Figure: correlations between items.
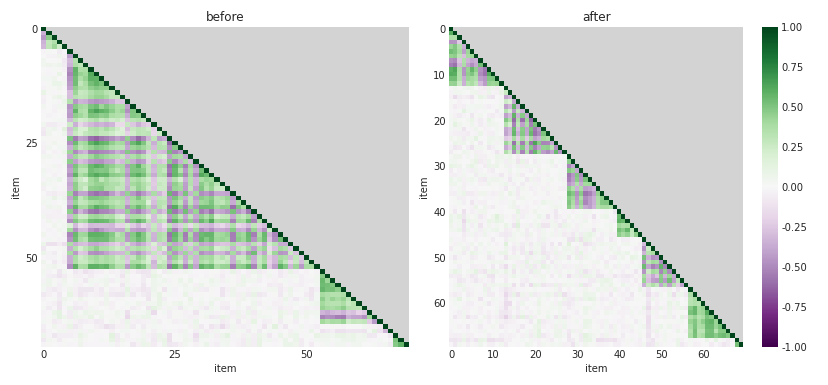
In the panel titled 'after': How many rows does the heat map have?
70
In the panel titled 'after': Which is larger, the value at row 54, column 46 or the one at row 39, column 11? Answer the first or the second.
the first
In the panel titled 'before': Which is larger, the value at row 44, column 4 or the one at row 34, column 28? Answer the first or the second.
the second
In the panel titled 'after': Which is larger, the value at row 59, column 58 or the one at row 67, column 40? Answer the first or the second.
the first
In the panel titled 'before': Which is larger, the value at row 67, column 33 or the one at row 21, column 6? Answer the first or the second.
the first
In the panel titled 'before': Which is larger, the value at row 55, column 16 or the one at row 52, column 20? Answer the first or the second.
the second
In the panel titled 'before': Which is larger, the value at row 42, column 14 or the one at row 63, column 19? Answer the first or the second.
the first
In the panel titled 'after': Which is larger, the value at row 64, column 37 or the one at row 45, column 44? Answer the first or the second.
the second
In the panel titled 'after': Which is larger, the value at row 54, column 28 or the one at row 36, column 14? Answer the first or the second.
the second
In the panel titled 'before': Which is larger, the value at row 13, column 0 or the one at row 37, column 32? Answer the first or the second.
the second
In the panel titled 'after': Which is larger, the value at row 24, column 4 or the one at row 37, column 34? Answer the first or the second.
the first
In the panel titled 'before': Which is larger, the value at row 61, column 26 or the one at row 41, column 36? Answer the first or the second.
the first
